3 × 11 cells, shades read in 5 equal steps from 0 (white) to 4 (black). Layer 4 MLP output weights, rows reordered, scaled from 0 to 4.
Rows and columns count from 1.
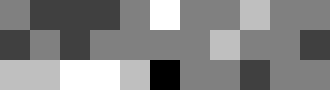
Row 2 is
3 2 3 2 2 2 2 1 2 2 3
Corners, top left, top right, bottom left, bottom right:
2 2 1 2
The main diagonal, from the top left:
2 2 0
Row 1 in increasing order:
0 1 2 2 2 2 2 2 3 3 3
